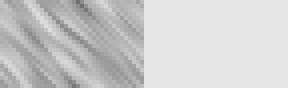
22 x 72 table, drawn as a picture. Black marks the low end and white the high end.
The table splits into one row of 2 panels. Panel 1,1: high, slanting down to the right. Panel 1,2: very high, flat.
